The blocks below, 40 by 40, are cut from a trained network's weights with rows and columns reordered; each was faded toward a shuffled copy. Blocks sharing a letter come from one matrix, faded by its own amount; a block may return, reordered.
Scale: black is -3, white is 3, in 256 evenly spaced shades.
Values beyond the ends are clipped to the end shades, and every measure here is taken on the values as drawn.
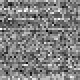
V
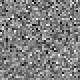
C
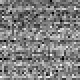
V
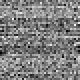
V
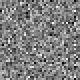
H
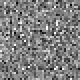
C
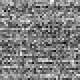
V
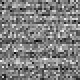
V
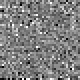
C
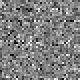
C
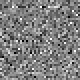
C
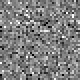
C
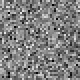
H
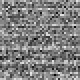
V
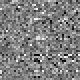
C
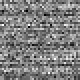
V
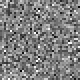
H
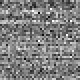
V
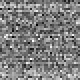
V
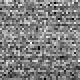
V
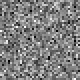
H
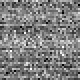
V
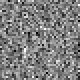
H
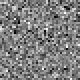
H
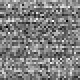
V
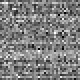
V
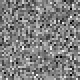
H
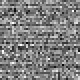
V
